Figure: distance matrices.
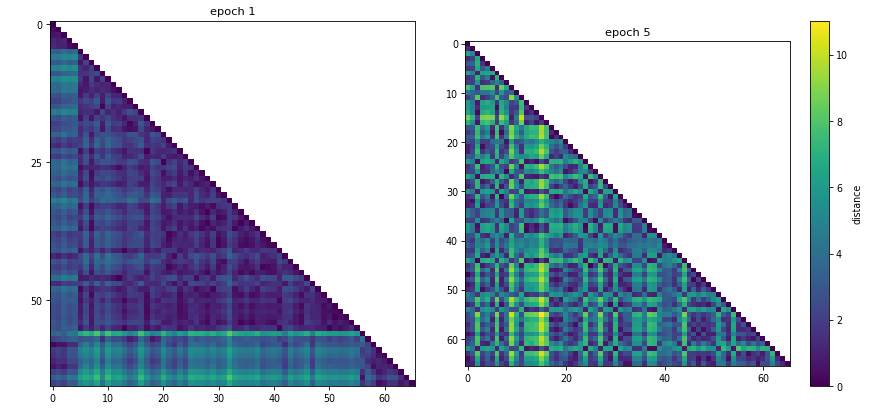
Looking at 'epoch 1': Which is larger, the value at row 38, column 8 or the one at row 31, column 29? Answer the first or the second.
the first
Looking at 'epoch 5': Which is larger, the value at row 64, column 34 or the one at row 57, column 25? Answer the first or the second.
the first
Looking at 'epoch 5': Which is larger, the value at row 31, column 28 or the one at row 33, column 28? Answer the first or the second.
the first
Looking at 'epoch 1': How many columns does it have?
66
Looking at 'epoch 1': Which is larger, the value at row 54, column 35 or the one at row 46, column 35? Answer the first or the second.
the second
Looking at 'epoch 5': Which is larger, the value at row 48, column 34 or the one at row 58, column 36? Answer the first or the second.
the first
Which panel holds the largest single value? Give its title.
epoch 5
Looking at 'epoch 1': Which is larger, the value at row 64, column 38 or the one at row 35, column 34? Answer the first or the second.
the first
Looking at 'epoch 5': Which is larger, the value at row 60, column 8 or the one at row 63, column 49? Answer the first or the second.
the first
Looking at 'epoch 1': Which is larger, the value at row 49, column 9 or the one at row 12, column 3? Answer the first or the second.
the second
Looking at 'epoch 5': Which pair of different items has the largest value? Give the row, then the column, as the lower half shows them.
55, 15
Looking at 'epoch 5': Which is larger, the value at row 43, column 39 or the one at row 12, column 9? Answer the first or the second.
the second
